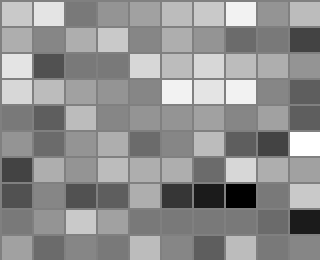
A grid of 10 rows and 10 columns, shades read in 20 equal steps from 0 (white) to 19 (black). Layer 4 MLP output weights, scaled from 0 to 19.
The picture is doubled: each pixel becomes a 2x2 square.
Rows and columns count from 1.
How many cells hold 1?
3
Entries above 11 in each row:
0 1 1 1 2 2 1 6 1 1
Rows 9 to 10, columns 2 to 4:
8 4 7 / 11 9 10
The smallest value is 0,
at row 6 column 10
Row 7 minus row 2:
8 -3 2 1 -3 0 3 -8 -4 -7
